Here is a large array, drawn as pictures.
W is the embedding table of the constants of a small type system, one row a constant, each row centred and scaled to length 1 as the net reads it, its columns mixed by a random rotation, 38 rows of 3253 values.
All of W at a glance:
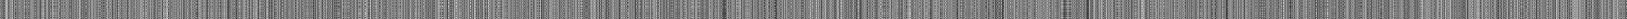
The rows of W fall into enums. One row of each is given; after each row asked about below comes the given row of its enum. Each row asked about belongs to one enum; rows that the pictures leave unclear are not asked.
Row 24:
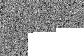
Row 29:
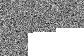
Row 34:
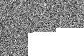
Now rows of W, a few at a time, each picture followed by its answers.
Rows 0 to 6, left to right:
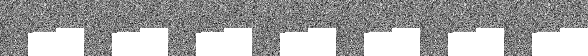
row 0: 34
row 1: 29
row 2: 29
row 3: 24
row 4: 34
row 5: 34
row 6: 34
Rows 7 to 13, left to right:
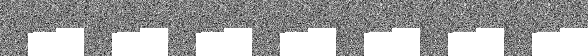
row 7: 29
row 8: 24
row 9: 29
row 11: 34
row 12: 34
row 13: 34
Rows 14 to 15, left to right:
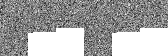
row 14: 24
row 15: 34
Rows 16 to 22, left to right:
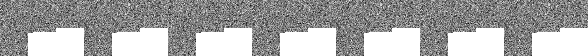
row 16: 29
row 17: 34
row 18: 24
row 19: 29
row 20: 34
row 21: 29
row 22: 34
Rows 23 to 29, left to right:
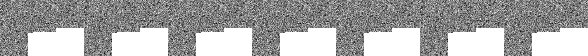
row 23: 29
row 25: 29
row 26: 29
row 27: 29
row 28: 24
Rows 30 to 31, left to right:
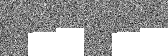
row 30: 34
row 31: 29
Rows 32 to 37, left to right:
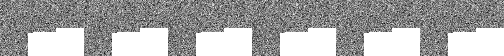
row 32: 29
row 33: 24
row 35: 34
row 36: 29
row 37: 29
